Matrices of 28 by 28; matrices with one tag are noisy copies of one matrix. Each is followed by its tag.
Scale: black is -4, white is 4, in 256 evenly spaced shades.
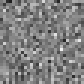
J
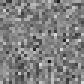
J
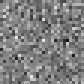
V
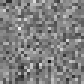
J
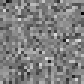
J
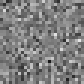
J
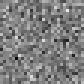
V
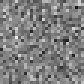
V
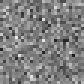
V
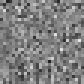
J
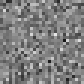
J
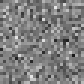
V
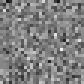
J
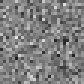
V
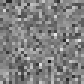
J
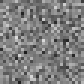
V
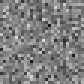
V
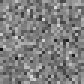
V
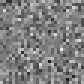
J
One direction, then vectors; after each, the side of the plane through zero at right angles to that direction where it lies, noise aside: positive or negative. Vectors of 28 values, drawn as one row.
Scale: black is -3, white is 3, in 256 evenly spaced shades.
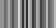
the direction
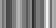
positive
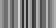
positive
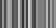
positive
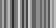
positive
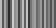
negative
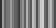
negative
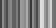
negative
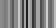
positive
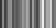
negative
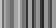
positive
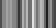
negative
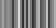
positive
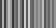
positive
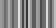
positive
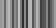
positive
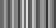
negative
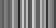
negative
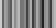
positive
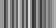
positive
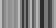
positive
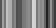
negative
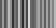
positive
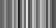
negative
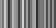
negative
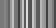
negative
